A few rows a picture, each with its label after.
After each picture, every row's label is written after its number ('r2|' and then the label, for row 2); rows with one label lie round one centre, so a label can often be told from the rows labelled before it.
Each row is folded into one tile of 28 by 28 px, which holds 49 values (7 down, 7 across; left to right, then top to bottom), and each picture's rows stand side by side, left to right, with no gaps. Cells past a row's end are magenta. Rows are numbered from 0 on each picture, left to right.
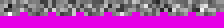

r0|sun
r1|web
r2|web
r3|web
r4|sun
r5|web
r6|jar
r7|jar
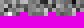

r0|sun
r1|web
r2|web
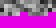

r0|jar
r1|web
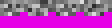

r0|sun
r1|jar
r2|sun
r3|sun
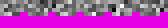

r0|sun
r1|web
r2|sun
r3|sun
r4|jar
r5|web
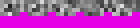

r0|sun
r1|sun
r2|jar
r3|web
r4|jar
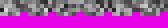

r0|jar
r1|web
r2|sun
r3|web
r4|jar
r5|web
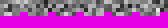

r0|sun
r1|web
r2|sun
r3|jar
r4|sun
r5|web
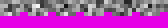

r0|sun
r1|jar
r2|sun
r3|jar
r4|web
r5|sun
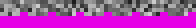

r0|jar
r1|jar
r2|web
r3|jar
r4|web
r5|sun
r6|web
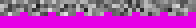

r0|sun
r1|sun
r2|sun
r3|jar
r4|web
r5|jar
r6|jar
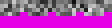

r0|sun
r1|web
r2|web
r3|jar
